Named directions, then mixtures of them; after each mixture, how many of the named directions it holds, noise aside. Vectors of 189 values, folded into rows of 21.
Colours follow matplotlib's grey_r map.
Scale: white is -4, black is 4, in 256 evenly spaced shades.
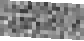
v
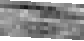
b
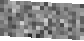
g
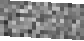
one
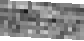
two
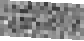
one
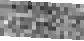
two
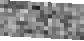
three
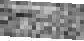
three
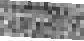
two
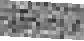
two
